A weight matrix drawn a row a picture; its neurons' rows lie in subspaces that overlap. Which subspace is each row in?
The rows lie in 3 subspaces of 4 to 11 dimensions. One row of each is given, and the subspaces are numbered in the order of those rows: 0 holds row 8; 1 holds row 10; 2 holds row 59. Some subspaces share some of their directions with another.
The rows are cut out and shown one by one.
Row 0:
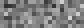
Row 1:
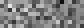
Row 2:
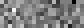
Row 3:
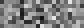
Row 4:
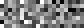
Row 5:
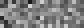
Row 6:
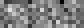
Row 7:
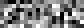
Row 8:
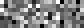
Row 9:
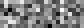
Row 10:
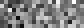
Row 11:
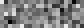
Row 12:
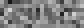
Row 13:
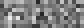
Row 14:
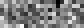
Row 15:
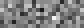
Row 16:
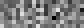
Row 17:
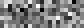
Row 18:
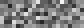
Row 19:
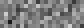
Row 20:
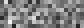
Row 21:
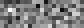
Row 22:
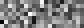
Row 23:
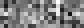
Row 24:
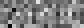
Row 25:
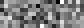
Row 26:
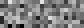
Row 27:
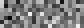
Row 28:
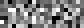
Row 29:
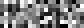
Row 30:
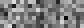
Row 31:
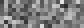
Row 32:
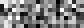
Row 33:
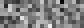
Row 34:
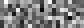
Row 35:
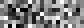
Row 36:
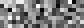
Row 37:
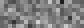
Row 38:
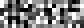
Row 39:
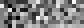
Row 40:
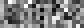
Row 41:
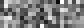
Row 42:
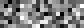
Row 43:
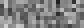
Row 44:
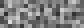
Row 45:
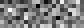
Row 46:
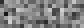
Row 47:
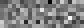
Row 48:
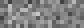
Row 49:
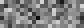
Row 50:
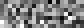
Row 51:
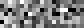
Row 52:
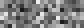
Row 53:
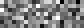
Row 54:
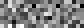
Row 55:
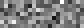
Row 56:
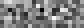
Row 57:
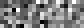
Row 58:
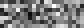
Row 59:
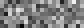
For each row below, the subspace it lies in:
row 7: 2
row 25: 0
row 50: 1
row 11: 1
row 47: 1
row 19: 2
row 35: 1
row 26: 2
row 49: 2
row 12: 2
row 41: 0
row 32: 2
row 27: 2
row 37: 1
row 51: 0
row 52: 2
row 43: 2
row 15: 0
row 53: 0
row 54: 2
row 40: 2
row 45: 0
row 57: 2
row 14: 2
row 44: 2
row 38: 2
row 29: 2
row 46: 2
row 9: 0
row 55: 0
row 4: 0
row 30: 2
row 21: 0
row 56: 0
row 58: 2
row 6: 2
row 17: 1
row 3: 0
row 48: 1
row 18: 1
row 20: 1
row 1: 1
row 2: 1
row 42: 2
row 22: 0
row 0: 2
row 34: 1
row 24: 2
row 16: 0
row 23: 2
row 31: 2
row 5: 2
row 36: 1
